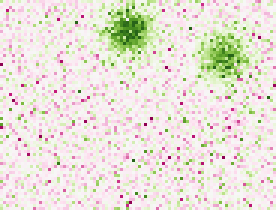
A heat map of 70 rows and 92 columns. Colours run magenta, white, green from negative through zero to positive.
Histogram: heavy tails on both sides. Odd rows or columns: none. Mirror symmetry: none. Ninth with the highest average: top middle. Bumps: two.
